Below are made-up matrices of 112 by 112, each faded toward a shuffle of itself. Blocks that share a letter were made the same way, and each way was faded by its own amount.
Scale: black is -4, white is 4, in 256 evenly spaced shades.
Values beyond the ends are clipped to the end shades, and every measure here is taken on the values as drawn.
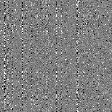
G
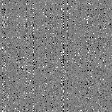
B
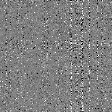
B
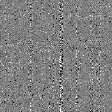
G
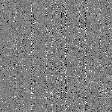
B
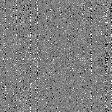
B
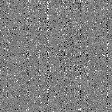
B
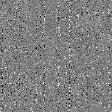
B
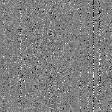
B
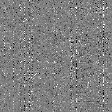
B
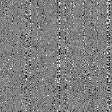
G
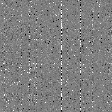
B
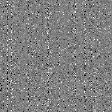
B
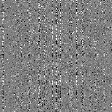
G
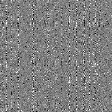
G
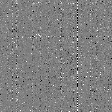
B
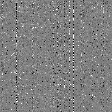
B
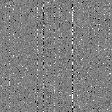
G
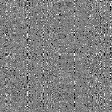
G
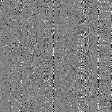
G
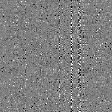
G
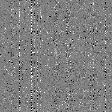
B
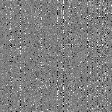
B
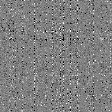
B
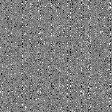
B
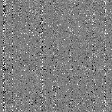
B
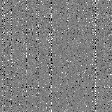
B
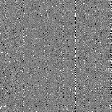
G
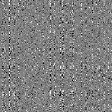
G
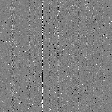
G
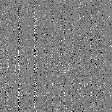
B
